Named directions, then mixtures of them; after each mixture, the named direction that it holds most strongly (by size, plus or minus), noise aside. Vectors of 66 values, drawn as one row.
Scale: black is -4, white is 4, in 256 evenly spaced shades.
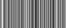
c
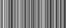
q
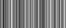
q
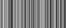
q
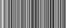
c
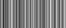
q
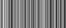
q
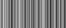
q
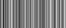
q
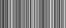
q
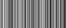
q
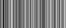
q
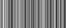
q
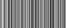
c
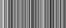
q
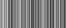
q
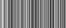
c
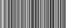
c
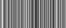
c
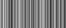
q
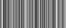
c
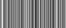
c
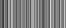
q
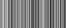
q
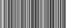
c
